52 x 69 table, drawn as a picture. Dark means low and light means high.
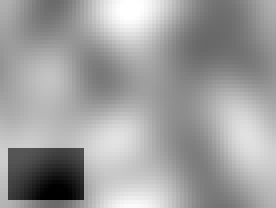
The bottom left is the ninth with the lowest average. An odd patch, lower than its surroundings, sits in the bottom left. Values change most from cell to cell in the bottom left.
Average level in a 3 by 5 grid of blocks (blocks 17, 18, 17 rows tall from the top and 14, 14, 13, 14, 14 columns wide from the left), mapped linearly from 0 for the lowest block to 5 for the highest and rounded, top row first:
2 3 5 2 2 / 4 3 3 2 4 / 0 2 5 2 4
